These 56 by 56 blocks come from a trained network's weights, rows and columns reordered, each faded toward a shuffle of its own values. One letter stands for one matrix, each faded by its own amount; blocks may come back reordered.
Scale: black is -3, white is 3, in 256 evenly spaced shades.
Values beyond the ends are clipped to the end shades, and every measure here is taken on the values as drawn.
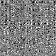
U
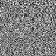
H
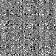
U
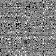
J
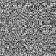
H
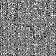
U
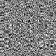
H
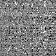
J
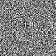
H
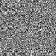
H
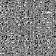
U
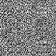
H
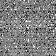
J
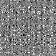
U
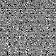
J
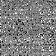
J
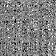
U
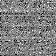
J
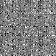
U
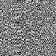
H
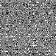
J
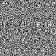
H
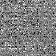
J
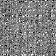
U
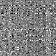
U
